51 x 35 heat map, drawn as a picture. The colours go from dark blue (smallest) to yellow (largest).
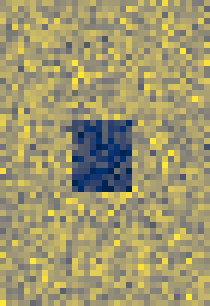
An odd patch, lower than its surroundings, sits in the centre. No regular stripes run through it. There is no overall slope. The ninth with the lowest average is the centre.
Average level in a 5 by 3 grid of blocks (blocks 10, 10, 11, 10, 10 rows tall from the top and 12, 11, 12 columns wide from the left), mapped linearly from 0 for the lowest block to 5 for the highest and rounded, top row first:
555 | 555 | 505 | 545 | 555
